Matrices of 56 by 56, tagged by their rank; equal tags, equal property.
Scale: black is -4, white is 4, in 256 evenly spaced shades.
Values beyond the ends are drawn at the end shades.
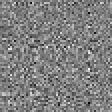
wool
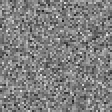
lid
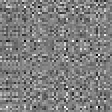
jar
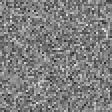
lid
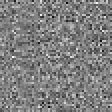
wool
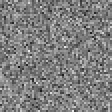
lid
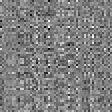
jar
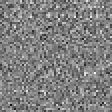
wool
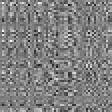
jar
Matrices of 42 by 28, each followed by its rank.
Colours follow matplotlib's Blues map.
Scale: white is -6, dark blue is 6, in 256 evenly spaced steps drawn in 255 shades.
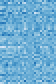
five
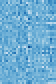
five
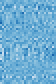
five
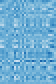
three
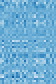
three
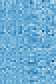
five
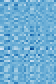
three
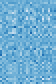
five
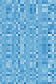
three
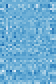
five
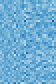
five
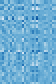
three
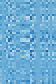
three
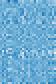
five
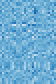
five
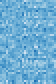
five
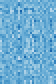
five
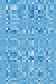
three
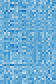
five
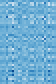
three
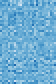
five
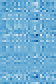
three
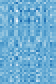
three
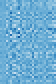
three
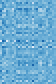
three
